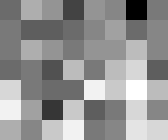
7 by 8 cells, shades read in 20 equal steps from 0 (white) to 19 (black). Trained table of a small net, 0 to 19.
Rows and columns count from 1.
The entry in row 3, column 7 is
5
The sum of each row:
85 81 64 69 45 61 44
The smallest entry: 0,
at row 5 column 7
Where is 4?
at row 5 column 6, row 6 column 4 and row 7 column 3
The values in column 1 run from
1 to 11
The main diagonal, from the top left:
11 12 8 5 1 10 2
